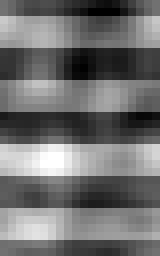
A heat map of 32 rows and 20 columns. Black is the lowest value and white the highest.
Horizontal stripes repeat 4 times down the table. The ninth with the lowest average is the top middle. There are no lone odd cells.
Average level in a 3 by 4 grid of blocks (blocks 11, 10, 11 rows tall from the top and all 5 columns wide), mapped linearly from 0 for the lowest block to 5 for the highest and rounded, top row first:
4 3 0 2 / 4 5 4 3 / 5 5 2 3
